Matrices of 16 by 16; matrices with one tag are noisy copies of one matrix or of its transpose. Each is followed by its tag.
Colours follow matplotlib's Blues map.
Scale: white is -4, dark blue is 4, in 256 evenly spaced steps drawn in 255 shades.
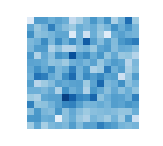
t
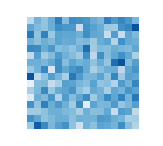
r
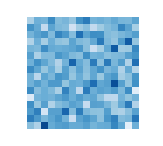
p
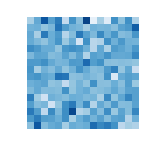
r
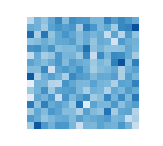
r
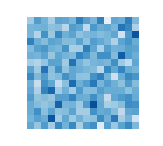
p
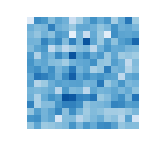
t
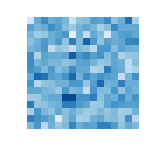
t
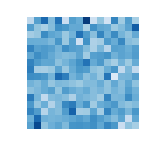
r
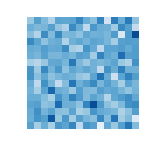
p
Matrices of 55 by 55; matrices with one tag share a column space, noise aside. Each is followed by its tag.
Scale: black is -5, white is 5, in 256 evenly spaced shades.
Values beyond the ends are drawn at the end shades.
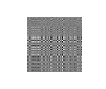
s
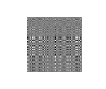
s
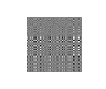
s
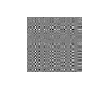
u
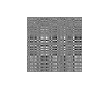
s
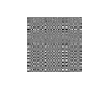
u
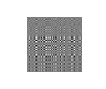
s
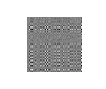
u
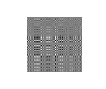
s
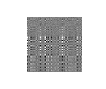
s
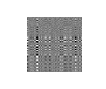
s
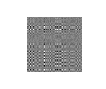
u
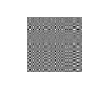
u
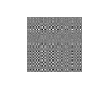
u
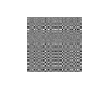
u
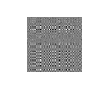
u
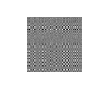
u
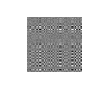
u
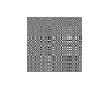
s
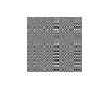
u
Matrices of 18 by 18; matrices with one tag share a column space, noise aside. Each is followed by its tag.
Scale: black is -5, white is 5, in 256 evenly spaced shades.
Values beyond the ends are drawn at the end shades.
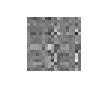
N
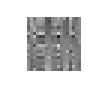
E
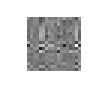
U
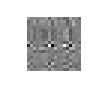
U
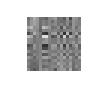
E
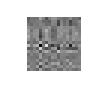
U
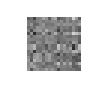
N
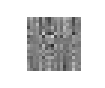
E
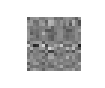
U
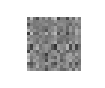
N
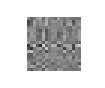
U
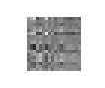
N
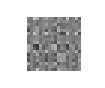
N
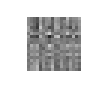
E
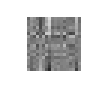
E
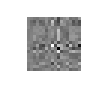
U
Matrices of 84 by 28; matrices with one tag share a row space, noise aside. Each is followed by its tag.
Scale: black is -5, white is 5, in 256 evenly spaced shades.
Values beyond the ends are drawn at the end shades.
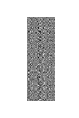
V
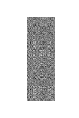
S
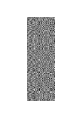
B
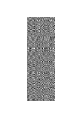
B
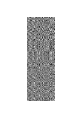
B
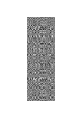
S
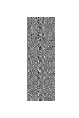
V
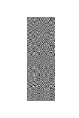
B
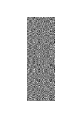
B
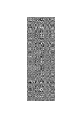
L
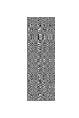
V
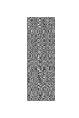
V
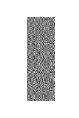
B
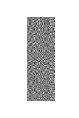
B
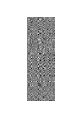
V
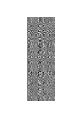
V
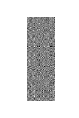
B
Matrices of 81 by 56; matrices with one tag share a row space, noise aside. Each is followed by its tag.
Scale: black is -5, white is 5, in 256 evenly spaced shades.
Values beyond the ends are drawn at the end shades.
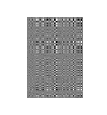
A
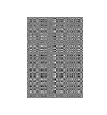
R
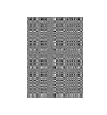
R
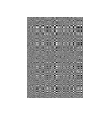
A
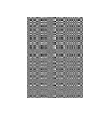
R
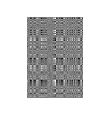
R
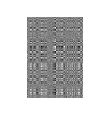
R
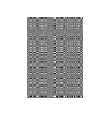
R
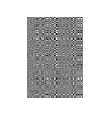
A
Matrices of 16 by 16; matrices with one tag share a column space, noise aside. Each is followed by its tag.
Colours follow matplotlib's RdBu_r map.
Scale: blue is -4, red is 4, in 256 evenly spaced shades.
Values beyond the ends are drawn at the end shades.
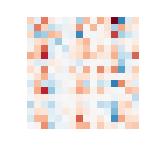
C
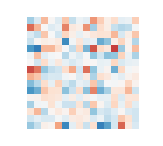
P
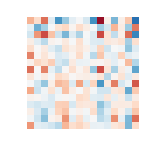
C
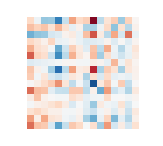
C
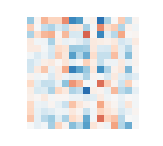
C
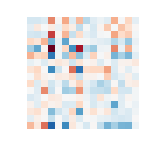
P
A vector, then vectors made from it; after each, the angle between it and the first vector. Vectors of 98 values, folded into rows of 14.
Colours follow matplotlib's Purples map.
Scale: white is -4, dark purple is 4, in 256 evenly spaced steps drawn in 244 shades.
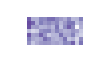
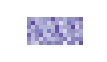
partly aligned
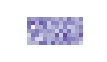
orthogonal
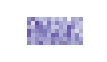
orthogonal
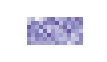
orthogonal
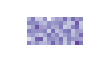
partly opposed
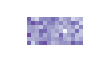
partly aligned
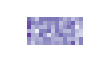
nearly parallel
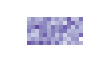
orthogonal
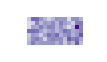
nearly opposite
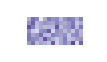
partly aligned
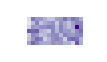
nearly opposite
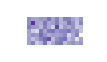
partly aligned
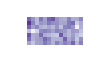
nearly parallel
